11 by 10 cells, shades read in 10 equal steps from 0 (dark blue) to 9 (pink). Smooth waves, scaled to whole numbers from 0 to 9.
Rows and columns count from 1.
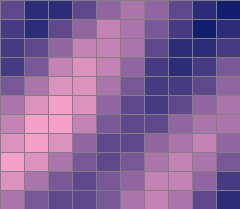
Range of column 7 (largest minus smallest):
5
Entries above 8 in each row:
0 0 0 0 0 1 2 1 1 0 0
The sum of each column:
57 59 63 61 55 51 46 43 39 36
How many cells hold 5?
14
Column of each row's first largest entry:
6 5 4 4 3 3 2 2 1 1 7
